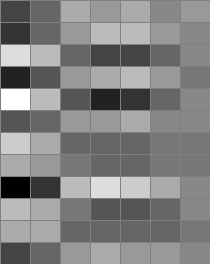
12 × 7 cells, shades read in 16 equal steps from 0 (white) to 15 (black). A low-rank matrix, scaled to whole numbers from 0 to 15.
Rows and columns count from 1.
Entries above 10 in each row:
1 1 2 1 2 0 0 0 2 0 0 1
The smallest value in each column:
0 4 4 2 3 5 6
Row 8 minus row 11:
0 1 -1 0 0 -1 0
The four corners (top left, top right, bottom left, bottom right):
11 6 11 7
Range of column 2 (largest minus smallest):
8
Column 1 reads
11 12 2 13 0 10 3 5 15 4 5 11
